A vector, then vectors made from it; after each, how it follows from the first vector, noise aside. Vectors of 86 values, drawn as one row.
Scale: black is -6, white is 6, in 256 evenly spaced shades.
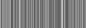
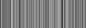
negated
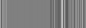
partly zeroed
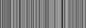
negated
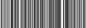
scaled up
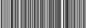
scaled up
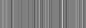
partly zeroed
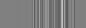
partly zeroed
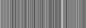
partly zeroed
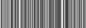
scaled up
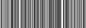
scaled up
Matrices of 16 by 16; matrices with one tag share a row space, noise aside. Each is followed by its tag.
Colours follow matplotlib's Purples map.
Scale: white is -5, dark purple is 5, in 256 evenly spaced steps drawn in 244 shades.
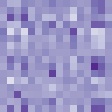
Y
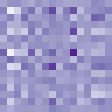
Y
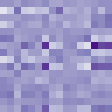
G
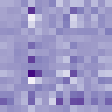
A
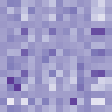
Y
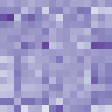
G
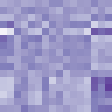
G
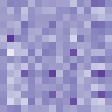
Y
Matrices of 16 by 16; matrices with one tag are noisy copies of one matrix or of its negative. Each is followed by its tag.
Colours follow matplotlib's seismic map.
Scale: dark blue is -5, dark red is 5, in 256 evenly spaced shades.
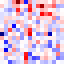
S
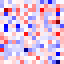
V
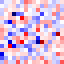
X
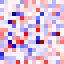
X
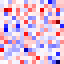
V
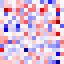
V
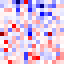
S
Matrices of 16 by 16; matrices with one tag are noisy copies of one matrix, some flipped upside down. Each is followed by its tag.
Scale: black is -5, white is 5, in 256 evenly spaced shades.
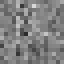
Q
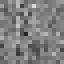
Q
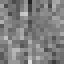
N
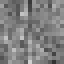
N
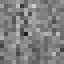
Q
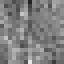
N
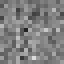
Q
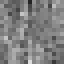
N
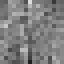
N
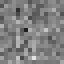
Q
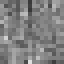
N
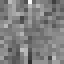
N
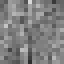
N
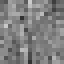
N
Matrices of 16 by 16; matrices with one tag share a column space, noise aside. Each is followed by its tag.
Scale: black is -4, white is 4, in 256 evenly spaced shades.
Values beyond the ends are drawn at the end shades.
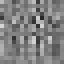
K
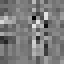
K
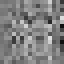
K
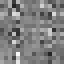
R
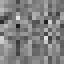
K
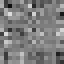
R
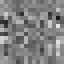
K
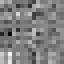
R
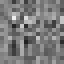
K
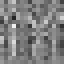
K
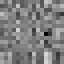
R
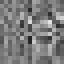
K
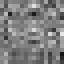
R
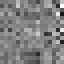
R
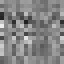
K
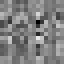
K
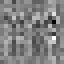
K
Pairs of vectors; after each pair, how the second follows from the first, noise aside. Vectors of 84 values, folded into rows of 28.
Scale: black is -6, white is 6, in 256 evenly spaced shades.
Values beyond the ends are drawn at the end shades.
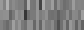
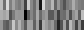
scaled up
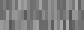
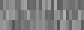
wrapped around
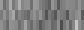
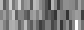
scaled up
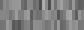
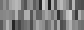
scaled up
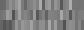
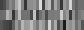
scaled up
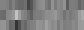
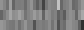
shuffled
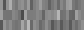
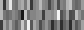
scaled up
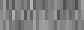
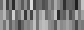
scaled up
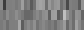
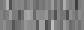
wrapped around
